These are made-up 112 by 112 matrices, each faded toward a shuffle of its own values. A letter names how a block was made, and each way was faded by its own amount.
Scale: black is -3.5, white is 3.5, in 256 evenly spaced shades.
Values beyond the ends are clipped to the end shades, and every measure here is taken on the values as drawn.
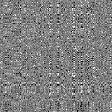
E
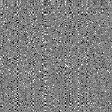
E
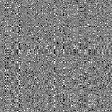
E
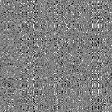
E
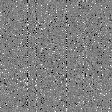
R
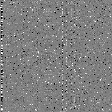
R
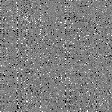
R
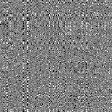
E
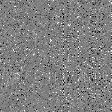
R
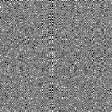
E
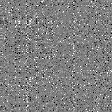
R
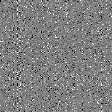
R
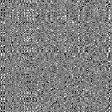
E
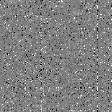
R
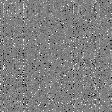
R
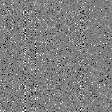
R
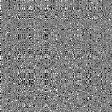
E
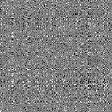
E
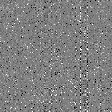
R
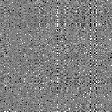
E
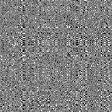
E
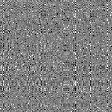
E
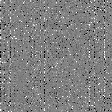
R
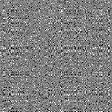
E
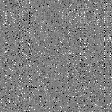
R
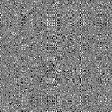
E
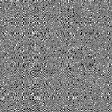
E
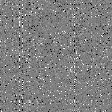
R
